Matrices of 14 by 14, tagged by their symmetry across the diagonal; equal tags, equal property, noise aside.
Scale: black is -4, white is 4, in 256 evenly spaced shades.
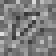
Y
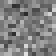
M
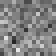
M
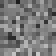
M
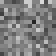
M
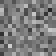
M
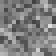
M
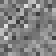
Y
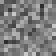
Y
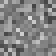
Y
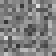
Y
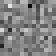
M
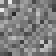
Y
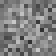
Y
